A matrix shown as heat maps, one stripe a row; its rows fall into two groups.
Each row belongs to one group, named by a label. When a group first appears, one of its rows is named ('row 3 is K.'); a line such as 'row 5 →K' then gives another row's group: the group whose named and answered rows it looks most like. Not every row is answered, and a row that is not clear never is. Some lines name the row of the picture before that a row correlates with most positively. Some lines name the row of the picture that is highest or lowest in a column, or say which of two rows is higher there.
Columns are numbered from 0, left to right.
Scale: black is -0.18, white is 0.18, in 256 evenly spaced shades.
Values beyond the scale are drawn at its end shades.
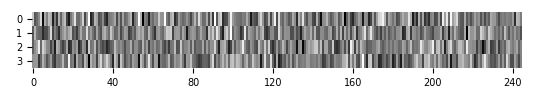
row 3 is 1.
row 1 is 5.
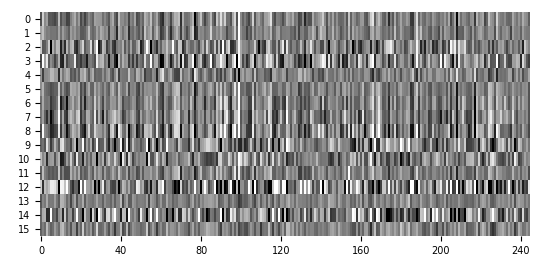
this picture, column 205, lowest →14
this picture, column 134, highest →12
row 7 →5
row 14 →1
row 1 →5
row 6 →5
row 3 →5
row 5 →5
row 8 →5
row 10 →1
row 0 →5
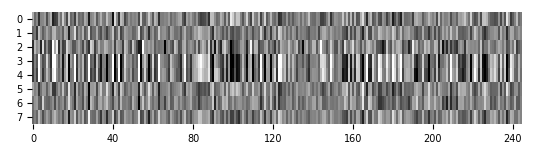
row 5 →1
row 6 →1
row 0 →1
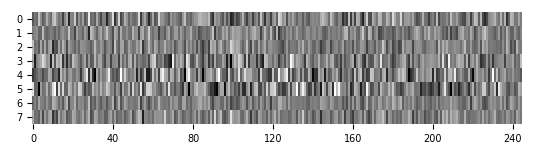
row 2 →1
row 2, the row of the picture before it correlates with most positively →0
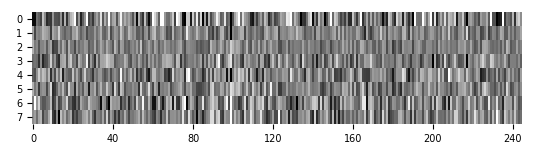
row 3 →5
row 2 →1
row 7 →5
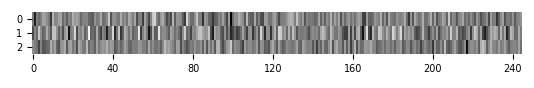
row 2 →5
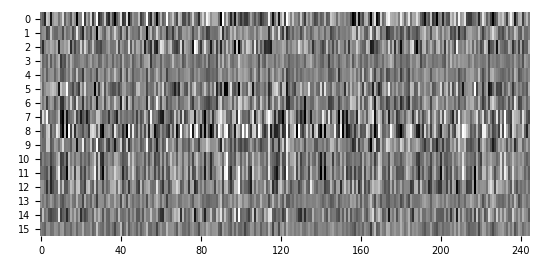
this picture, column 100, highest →6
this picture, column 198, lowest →0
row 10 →5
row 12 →5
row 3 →1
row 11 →5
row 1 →1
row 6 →1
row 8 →5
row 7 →5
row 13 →1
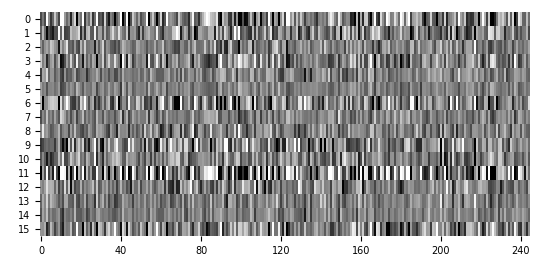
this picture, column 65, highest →9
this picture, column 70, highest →6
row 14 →5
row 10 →5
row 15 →1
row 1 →5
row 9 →5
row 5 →1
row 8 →5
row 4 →5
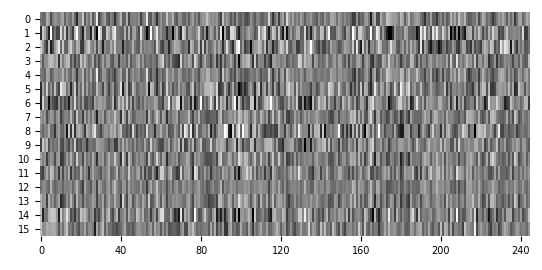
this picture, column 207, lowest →1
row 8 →5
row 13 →1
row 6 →5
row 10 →1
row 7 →1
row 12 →1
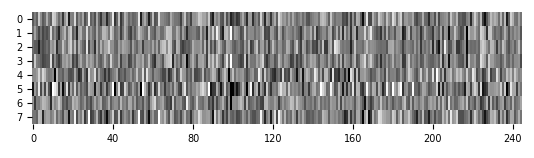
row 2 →5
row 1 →5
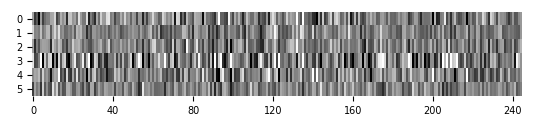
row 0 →5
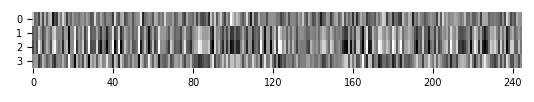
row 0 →1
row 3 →1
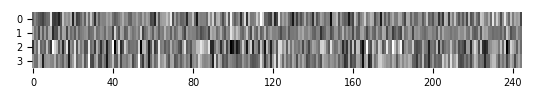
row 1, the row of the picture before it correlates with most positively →0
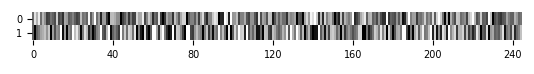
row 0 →5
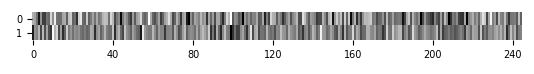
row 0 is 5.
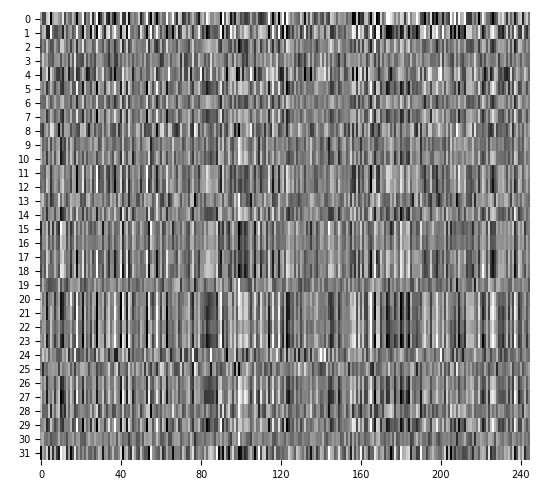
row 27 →1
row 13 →5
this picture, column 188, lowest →1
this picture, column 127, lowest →24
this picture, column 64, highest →4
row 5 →1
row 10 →1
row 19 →5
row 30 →5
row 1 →1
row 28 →1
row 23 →1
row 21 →1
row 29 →1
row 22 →1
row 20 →1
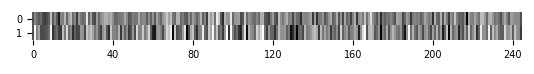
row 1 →5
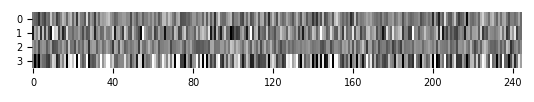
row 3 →5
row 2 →1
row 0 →5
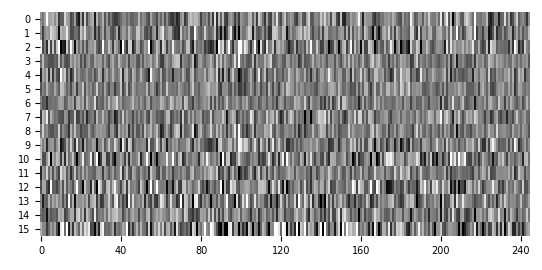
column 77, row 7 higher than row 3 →Yes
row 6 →5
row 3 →5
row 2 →1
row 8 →5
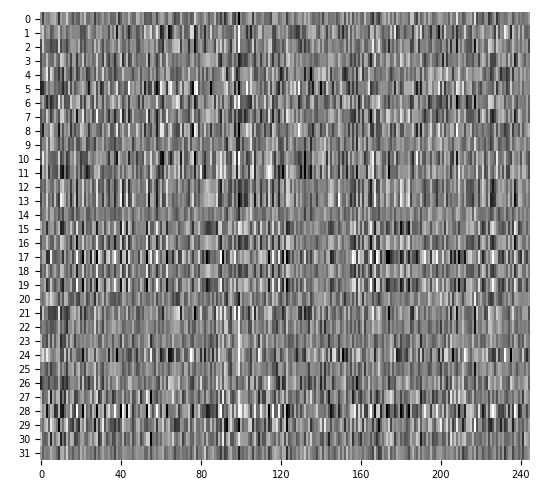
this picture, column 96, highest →4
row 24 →5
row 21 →5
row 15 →1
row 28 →1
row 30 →1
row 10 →5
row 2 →5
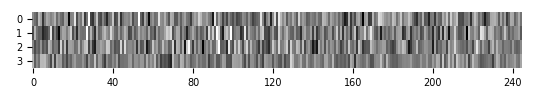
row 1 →5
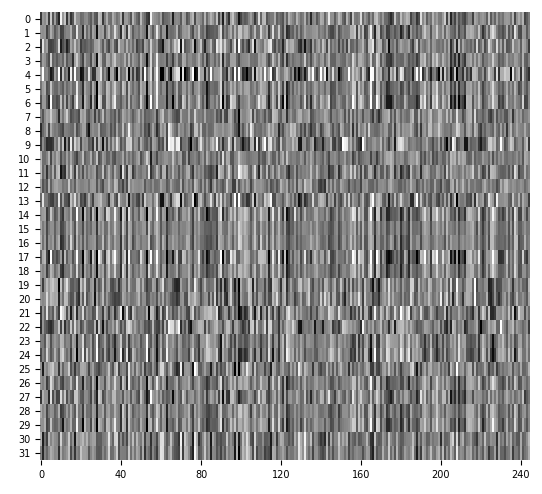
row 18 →1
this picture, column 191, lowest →4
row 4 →5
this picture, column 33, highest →14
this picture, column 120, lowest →19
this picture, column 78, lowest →4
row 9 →5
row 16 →1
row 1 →1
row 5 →1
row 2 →5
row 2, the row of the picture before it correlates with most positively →1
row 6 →1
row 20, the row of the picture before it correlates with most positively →3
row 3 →1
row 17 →1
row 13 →5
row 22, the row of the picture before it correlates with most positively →1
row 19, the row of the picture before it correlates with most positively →3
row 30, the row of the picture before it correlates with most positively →2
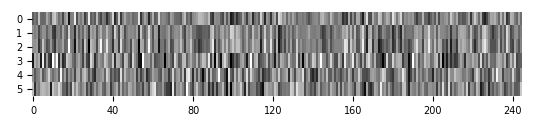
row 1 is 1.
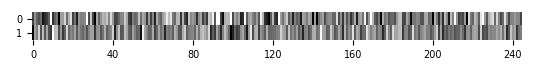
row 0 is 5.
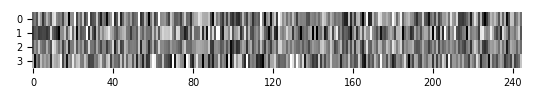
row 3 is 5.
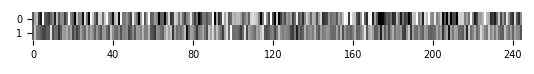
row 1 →5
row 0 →1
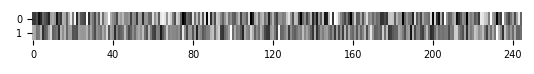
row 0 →5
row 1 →5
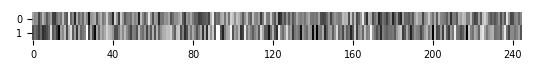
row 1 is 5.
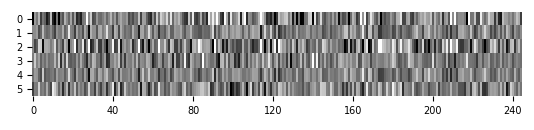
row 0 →5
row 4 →1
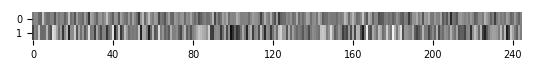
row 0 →1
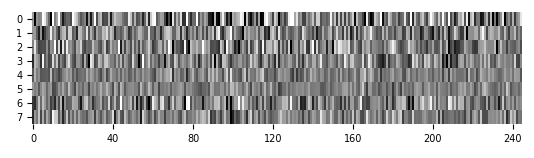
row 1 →5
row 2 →5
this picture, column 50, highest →3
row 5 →1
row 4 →5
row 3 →1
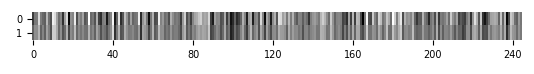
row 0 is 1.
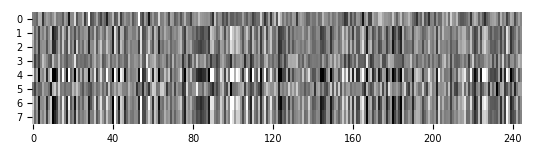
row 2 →1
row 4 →1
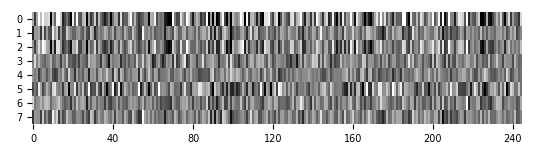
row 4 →1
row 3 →5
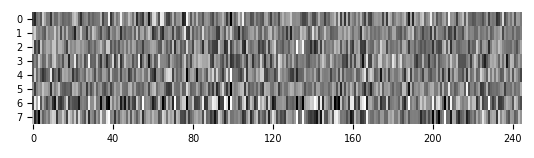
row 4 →5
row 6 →5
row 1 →5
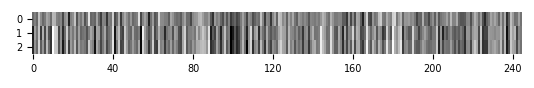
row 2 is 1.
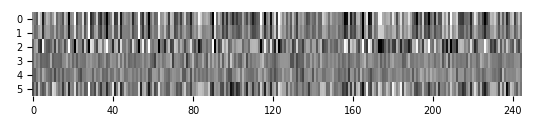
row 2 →1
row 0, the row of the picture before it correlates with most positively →0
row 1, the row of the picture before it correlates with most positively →0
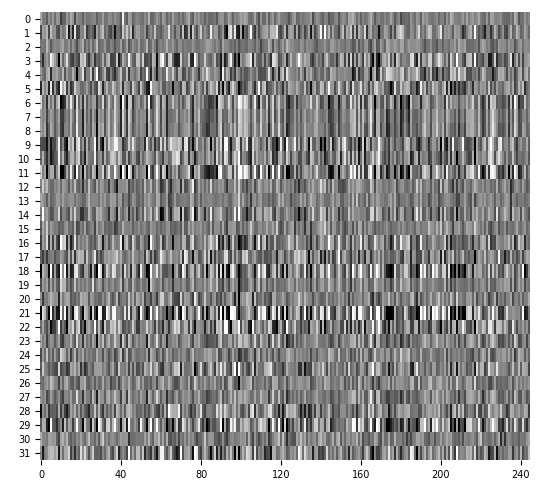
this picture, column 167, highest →16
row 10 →5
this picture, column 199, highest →3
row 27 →1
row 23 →1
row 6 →1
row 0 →1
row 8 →1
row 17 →5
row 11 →1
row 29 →1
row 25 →5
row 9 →5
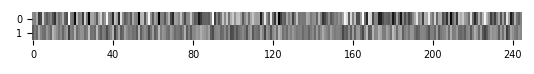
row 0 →1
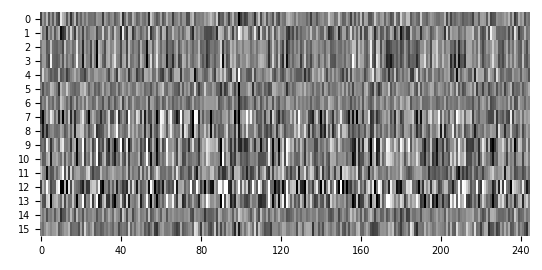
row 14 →1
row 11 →5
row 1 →1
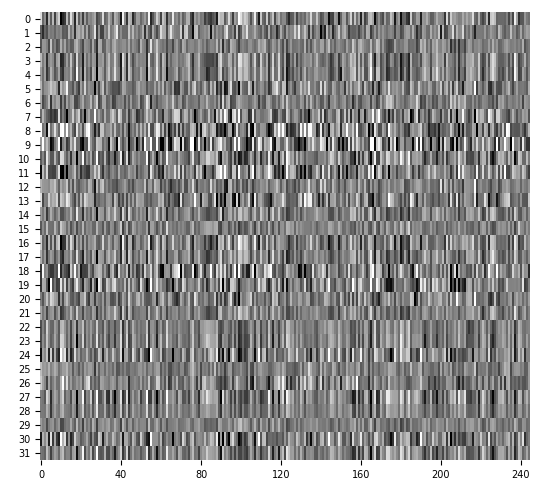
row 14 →1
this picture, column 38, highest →1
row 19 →1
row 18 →5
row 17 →1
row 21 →1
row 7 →5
